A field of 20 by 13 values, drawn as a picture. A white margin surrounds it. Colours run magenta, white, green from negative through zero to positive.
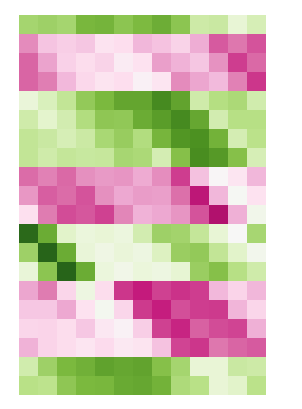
Slope: none. Average level on the scale: 50%. Stripes: horizontal, repeating 3 times.
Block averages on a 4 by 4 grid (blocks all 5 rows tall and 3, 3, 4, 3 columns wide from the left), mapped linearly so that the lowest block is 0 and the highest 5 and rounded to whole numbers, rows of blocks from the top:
1430
2355
5223
3510
